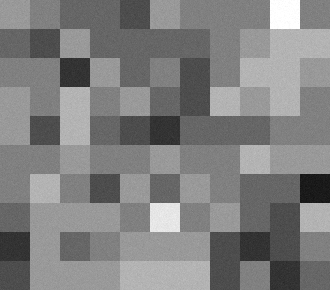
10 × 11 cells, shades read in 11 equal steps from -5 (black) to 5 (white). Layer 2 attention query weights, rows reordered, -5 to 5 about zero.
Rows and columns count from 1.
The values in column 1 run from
-3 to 1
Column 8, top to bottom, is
0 0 0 2 -1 0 0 1 -2 -2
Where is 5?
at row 1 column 10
